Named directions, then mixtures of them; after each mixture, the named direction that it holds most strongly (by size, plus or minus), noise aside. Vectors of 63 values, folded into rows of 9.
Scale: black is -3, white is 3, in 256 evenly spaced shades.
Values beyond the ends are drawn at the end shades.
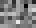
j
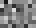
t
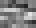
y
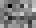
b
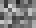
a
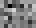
b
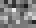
y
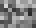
a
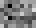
b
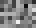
j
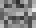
b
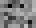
b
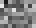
t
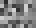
t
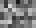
a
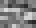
y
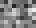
j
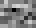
y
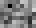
b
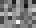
j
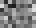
t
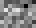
a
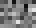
j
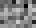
j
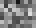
a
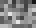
j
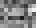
j
